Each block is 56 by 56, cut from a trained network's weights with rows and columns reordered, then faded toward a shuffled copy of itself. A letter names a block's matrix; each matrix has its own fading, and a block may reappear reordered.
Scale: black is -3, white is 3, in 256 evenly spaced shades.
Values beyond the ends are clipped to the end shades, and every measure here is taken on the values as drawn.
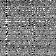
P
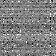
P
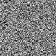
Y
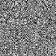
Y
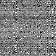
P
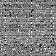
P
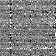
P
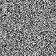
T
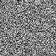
Y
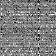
P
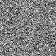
Y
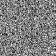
T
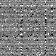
P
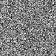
T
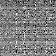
P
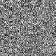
Y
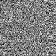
Y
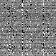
P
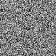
Y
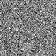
T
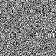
T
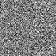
T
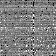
P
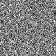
T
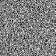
Y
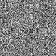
Y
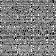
P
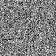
T
